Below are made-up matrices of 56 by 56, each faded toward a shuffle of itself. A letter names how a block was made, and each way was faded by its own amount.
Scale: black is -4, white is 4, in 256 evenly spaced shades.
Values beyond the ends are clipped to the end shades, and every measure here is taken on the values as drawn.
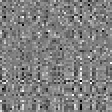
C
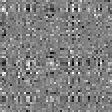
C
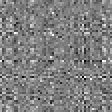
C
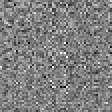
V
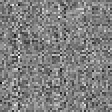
V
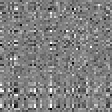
C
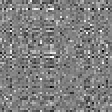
C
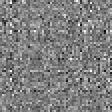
V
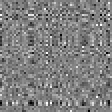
C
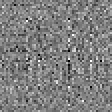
V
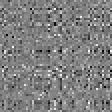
C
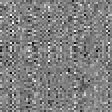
C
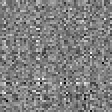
V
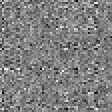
V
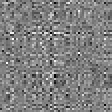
C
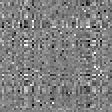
C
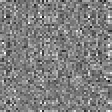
V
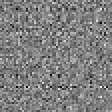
V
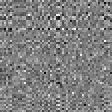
C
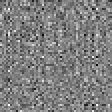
V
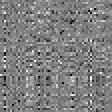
C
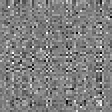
C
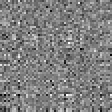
V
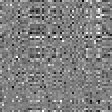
C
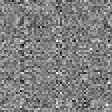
V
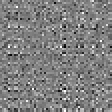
C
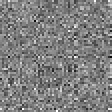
V
